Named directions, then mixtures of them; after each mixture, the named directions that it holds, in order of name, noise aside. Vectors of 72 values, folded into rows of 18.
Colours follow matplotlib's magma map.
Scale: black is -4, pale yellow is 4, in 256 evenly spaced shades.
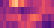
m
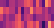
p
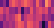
m, p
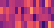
p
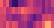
m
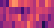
m, p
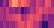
m, p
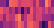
m, p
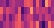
p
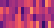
p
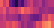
m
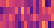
p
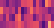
p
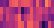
m, p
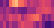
m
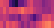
m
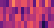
m, p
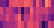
m, p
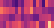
m, p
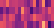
p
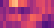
m
